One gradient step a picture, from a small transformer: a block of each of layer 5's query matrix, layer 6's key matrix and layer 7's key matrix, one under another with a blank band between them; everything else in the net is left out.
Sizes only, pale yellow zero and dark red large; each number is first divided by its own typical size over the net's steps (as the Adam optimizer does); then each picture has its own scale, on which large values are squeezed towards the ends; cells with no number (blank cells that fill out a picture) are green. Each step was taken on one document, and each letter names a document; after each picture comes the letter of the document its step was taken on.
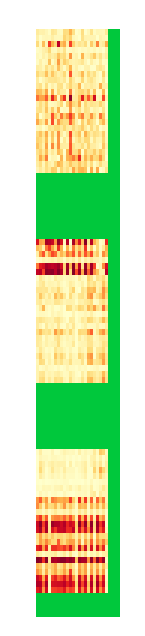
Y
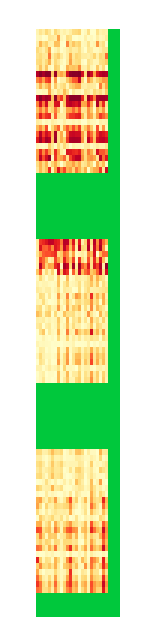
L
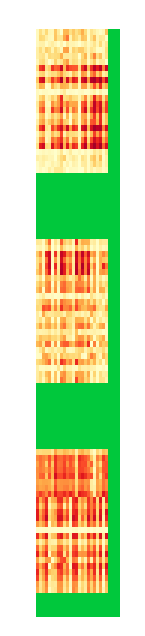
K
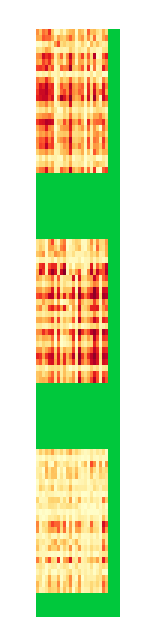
Y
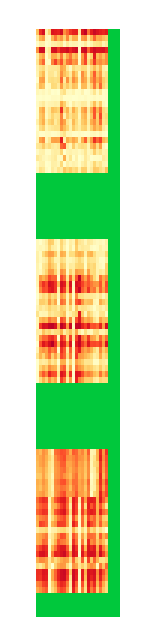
K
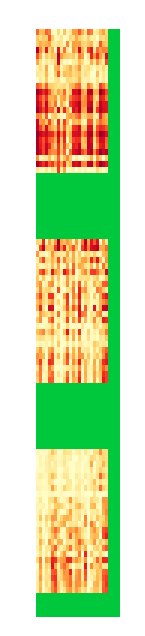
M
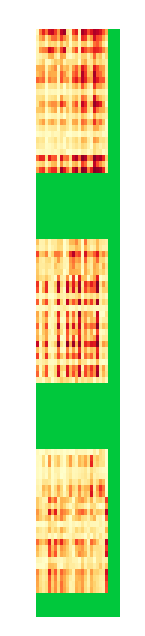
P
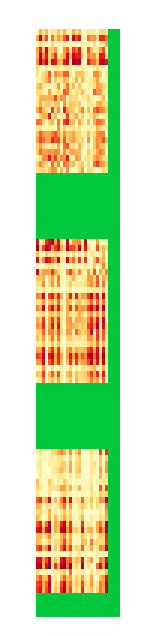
L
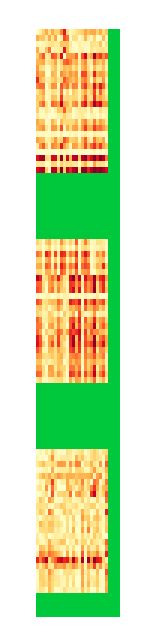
P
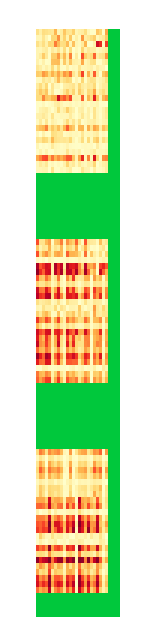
Y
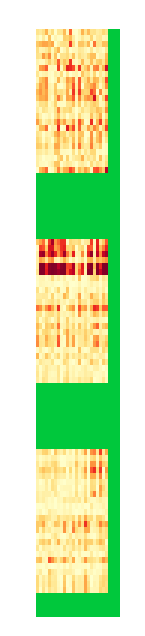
Y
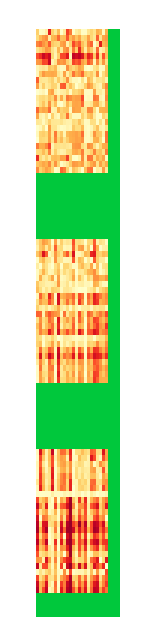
M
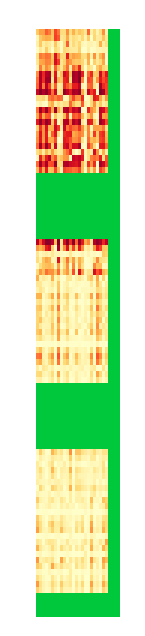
L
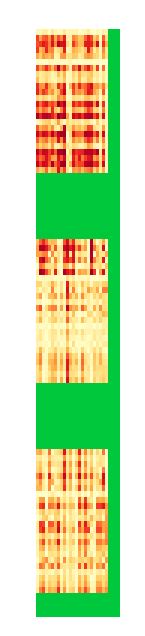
M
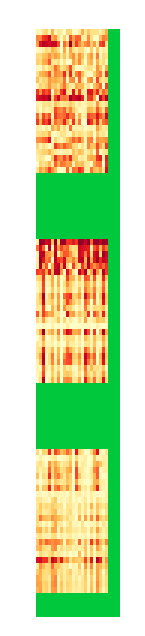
M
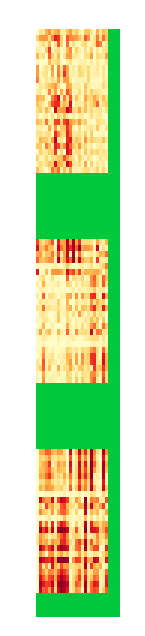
L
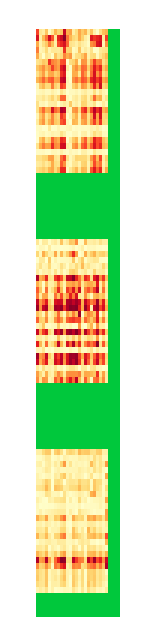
P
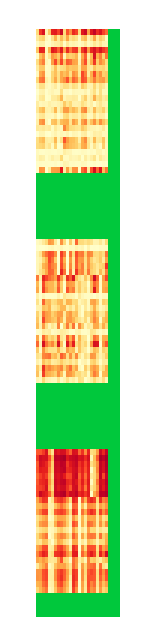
K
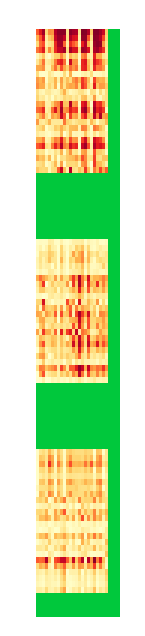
P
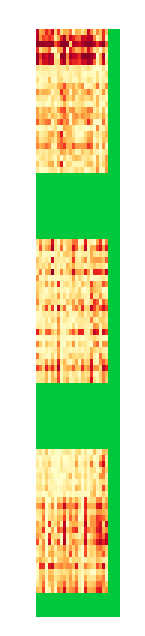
M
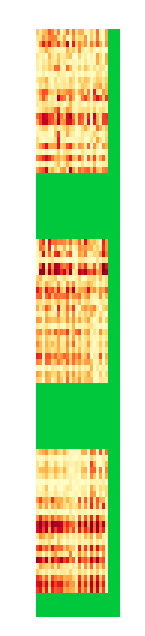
Y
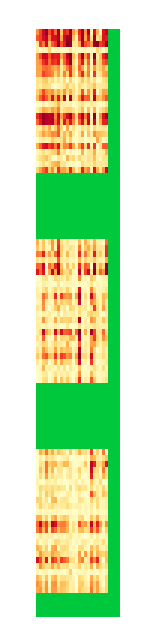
Y
